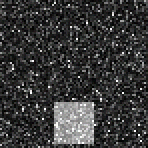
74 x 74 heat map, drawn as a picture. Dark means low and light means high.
Stripes: none. Odd patch: higher, in the bottom middle. Average level on the scale: 20%. Histogram: skewed, a long tail of high values. Ninth with the highest average: bottom middle.
